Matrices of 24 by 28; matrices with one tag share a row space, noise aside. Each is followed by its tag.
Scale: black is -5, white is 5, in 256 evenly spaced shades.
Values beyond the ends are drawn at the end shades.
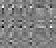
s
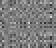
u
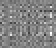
u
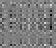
u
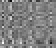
s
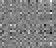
u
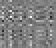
s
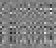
u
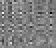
s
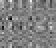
s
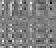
s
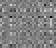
u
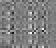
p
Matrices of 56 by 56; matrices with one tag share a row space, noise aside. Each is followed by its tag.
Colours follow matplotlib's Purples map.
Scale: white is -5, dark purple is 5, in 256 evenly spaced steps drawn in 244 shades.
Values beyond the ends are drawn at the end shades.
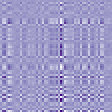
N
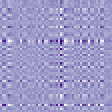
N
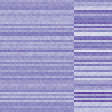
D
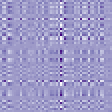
N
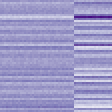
D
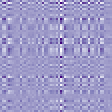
N
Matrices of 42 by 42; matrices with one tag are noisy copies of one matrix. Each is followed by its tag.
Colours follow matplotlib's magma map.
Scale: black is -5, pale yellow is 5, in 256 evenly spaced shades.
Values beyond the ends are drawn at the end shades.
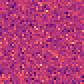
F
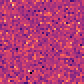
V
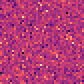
F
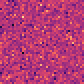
F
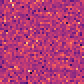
V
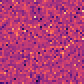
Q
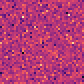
F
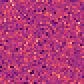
V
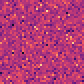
F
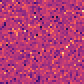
Q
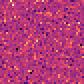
V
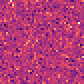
V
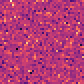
V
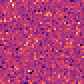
V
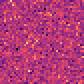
V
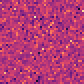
Q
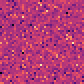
F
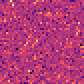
V
